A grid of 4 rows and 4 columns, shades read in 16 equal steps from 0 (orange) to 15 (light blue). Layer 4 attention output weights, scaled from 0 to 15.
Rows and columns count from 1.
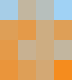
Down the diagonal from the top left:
14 3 7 0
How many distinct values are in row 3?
4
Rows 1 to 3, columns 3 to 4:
11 15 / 7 4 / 7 9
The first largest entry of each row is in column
4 3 4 3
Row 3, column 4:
9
